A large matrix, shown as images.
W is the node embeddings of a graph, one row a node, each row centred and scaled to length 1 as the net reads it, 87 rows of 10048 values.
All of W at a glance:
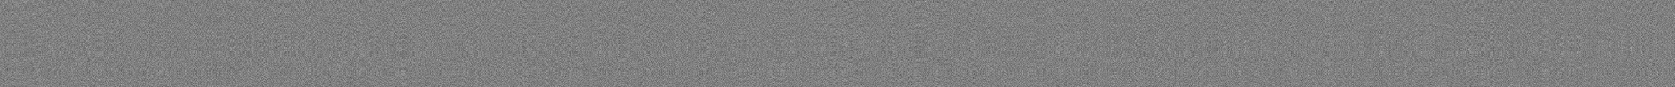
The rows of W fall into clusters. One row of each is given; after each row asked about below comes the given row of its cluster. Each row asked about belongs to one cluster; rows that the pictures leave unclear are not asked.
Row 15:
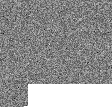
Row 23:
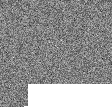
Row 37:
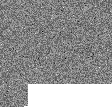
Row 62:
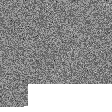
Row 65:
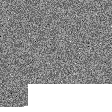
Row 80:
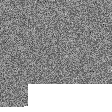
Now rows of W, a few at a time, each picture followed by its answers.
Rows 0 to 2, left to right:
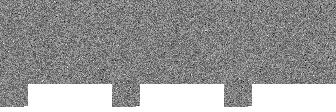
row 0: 62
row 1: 15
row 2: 15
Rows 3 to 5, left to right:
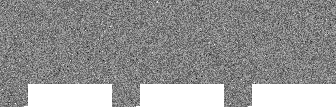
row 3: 65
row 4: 80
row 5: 65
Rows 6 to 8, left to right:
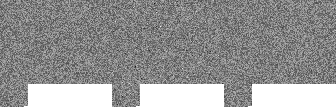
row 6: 37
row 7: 37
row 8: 62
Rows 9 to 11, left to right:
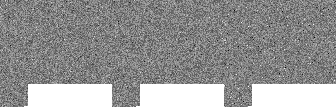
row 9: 23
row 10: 23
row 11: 15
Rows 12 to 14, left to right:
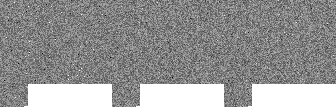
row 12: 62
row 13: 80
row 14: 80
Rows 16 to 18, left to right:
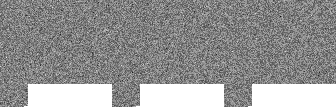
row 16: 37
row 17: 65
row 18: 62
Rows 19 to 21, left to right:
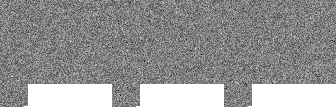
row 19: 65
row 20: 23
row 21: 65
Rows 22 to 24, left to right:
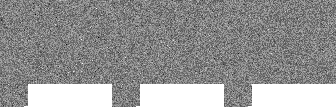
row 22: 62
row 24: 15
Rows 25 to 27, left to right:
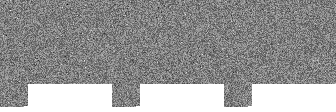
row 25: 15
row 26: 80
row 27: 37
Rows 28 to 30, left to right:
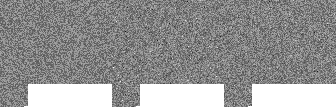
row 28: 62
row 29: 65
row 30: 80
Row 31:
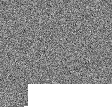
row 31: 23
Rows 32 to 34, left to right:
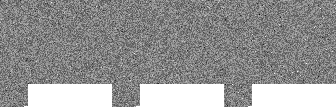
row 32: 23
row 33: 65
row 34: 62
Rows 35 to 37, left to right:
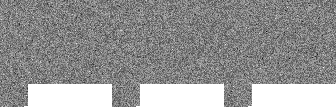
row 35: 23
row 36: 37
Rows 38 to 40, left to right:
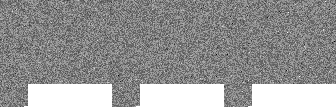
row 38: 23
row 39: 65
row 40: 62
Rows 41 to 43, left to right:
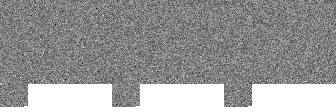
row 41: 62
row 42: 37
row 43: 23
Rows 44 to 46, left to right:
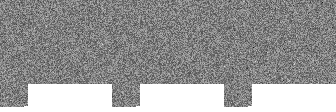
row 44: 80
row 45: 80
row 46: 37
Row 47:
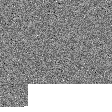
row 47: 62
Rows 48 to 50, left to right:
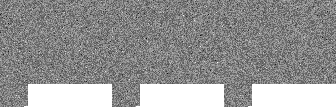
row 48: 62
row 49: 65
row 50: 62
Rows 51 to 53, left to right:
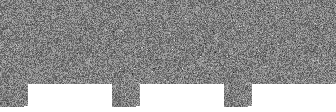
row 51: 37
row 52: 37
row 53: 37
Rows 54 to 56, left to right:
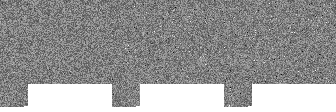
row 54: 23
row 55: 37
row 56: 23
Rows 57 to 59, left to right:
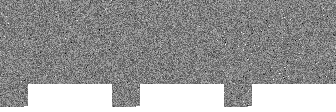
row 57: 62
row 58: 80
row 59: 15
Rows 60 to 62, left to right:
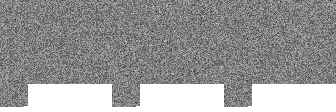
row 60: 15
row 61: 80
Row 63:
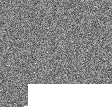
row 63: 65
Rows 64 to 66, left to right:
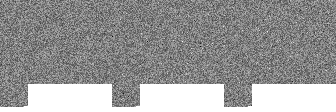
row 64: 15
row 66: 80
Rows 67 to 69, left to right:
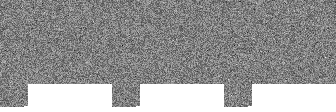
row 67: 37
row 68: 23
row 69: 23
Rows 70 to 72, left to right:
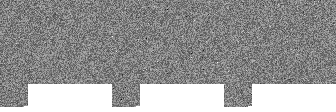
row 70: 65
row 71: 65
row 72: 80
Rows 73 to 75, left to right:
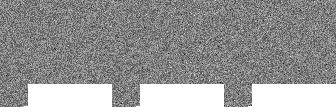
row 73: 65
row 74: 65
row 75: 80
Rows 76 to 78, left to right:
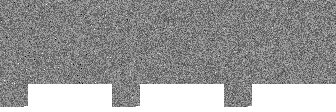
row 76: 62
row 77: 15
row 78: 65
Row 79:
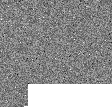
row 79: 23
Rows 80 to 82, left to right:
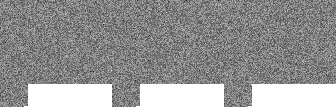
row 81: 62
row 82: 15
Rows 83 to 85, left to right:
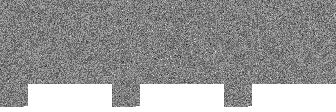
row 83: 65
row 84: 15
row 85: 80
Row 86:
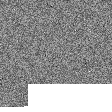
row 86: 23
